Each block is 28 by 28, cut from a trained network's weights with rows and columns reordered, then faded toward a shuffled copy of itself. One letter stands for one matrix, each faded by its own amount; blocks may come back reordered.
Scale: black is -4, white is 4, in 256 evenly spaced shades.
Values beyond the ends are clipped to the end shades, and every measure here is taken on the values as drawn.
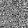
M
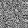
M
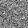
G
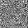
M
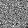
G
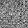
M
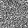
G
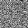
M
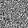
G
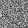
G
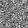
G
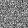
G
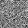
M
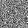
G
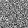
M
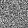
G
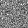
G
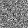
M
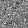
G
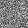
G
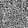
G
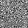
M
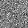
G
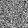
G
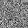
M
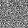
M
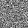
G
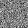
G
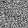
M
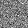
G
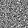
G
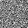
G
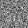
M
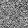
M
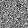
G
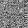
M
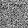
M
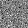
G
